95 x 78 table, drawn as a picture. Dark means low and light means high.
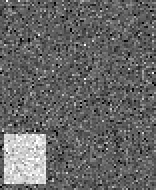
Odd patch: higher, in the bottom left. Stripes: none. Ninth with the highest average: bottom left. Histogram: skewed, a long tail of high values.
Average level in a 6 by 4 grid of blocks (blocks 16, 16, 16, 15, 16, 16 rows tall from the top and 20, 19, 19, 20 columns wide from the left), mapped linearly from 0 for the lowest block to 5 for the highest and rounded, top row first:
0 0 0 0 / 0 0 0 0 / 0 0 0 0 / 0 0 0 0 / 5 1 0 0 / 5 1 0 0
